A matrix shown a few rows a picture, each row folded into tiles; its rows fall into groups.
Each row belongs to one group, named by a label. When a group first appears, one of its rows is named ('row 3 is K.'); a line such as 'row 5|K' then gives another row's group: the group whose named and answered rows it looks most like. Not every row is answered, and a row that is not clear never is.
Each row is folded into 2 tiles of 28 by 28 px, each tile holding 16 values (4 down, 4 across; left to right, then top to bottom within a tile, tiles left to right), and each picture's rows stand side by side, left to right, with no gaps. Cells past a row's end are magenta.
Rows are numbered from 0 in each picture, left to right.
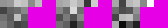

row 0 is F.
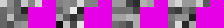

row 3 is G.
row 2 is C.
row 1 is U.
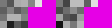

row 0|F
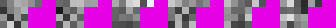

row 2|F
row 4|C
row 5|C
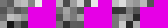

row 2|G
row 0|F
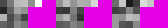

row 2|C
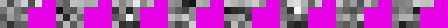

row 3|C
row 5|F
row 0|F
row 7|F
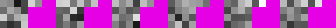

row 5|F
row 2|C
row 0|C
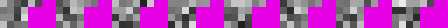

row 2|F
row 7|G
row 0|C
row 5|U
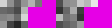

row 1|U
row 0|C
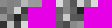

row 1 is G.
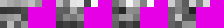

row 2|F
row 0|G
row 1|F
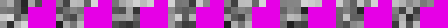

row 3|C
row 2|F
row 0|C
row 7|G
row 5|F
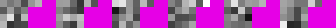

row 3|U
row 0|C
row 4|G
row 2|G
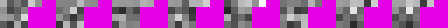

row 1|U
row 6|F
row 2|G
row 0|C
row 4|U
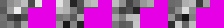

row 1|C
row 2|C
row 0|U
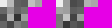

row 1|C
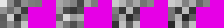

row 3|G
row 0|G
